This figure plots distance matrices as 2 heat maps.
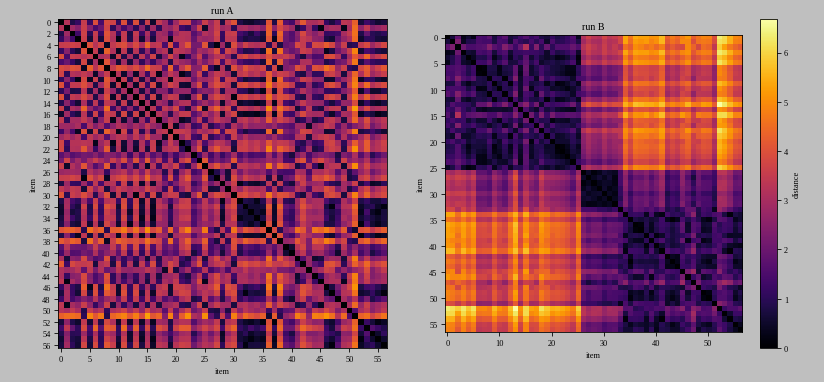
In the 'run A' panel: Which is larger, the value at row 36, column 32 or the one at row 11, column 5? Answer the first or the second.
the first
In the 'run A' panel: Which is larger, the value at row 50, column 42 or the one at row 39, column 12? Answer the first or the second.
the first
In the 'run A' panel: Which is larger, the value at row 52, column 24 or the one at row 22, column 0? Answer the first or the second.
the second
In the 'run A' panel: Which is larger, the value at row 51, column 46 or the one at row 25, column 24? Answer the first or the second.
the first
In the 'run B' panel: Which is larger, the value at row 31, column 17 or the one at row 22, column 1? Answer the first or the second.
the first
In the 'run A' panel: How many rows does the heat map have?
57
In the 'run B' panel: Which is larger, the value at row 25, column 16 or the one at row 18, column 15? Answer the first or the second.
the second
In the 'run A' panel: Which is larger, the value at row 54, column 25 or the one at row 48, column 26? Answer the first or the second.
the first
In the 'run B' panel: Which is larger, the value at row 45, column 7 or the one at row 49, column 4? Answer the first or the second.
the second
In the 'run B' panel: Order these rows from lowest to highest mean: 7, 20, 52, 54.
7, 20, 54, 52
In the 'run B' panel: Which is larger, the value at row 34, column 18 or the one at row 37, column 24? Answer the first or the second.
the first
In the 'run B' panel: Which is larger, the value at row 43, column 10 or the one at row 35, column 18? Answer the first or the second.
the second
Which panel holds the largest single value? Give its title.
run B
